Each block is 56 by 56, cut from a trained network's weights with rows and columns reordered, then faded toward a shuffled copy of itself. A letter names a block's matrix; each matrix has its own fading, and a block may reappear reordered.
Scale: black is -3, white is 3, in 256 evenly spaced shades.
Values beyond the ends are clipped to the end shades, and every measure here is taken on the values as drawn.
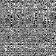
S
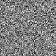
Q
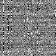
S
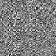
Q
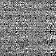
S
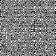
S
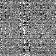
S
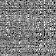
S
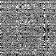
S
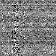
S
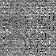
S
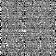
S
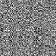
Q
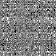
S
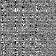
S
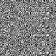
Q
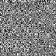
Q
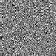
Q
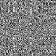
Q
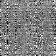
S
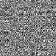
Q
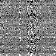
S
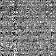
S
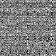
S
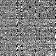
S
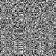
Q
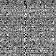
S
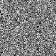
Q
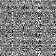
S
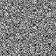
Q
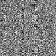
Q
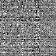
S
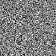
Q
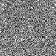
Q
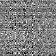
S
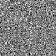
Q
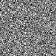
Q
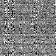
S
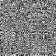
Q
